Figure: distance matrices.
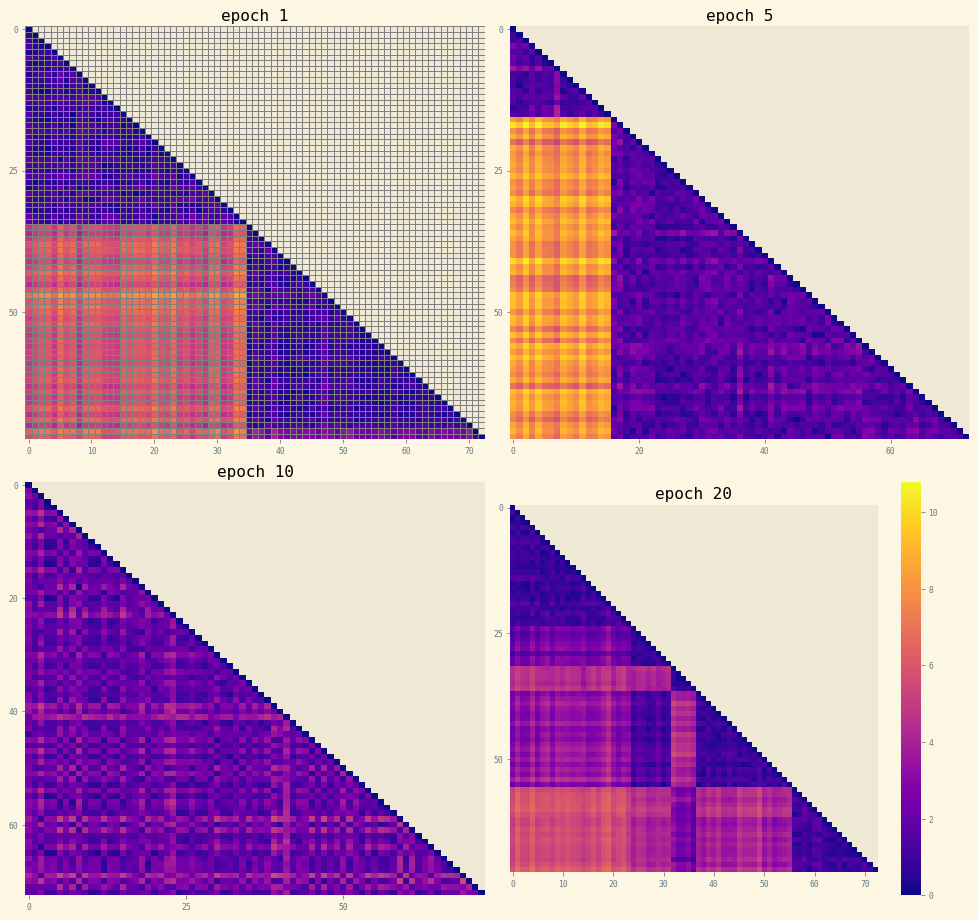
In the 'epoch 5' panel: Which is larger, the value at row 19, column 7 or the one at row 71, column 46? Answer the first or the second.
the first
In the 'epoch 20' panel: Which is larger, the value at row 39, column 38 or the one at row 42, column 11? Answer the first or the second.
the second
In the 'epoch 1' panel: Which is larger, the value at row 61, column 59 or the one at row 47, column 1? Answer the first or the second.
the second
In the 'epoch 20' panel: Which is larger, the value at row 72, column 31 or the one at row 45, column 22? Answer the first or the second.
the first
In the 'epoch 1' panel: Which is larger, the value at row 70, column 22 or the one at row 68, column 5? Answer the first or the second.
the second
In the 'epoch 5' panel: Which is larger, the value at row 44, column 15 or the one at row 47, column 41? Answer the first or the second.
the first
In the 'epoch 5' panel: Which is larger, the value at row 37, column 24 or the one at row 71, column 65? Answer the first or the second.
the second
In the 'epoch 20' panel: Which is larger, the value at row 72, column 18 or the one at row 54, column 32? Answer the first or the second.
the first
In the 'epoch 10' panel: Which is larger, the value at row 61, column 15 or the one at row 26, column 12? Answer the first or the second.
the first
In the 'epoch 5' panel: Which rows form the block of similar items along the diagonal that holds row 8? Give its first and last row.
0 to 15
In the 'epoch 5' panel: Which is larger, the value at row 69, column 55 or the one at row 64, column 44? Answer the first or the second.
the second
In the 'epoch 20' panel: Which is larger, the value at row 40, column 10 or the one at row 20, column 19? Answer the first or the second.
the first
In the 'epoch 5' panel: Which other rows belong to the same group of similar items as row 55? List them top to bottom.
16, 17, 18, 19, 20, 21, 22, 23, 24, 25, 26, 27, 28, 29, 30, 31, 32, 33, 34, 35, 36, 37, 38, 39, 40, 41, 42, 43, 44, 45, 46, 47, 48, 49, 50, 51, 52, 53, 54, 56, 57, 58, 59, 60, 61, 62, 63, 64, 65, 66, 67, 68, 69, 70, 71, 72
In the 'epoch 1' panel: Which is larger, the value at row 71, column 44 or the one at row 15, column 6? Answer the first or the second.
the first
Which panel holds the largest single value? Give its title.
epoch 5
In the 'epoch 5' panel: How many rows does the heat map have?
73
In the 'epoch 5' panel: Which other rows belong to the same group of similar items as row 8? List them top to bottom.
0, 1, 2, 3, 4, 5, 6, 7, 9, 10, 11, 12, 13, 14, 15
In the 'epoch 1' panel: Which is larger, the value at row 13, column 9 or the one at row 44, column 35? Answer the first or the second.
the first
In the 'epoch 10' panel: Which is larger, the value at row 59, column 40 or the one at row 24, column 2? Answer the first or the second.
the first
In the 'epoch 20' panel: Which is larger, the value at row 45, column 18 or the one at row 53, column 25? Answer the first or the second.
the first
